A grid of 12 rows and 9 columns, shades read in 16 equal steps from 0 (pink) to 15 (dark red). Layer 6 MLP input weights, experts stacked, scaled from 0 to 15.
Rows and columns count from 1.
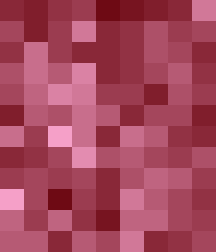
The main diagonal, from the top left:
12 13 10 3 10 12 7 10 10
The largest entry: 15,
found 2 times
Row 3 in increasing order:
5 8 9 10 11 11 12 12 12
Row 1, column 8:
12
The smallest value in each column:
0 5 0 2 7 4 6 7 4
